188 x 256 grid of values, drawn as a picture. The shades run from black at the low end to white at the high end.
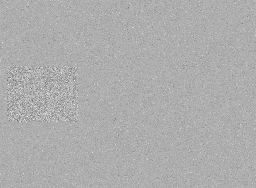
Grain: fine. Mirror symmetry: none. Average level on the scale: 70%. Histogram: heavy tails on both sides. Odd patch: rougher, in the middle left. Slope: none. Stripes: none. Odd rows or columns: none.
